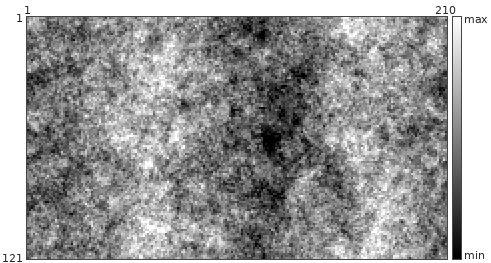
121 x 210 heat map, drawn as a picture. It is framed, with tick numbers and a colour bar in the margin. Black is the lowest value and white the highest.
Overall the values sit about 50% of the way up the scale. The field is mottled with small blotches. No single row or column stands out from its neighbours. The ninth with the lowest average is the centre. Upright stripes repeat 2 times across the table. No overall slope runs across the table.
